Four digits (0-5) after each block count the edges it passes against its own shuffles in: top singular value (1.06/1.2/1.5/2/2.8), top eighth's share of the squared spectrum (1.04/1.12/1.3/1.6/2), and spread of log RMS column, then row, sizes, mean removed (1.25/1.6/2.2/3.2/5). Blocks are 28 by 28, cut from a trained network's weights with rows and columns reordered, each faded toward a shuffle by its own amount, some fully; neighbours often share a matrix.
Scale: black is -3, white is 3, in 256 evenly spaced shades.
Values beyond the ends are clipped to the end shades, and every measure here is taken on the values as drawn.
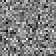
2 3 1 1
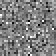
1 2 1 1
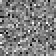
1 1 0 0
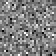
0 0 0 0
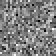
0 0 0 0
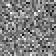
0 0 0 0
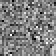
0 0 0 0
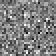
2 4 2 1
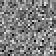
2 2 0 0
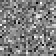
1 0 0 0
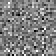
3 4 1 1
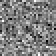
2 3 1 0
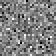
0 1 0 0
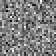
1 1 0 0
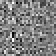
3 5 2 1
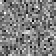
0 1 0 0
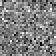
0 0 0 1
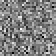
1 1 0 1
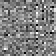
3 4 2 1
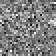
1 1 0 0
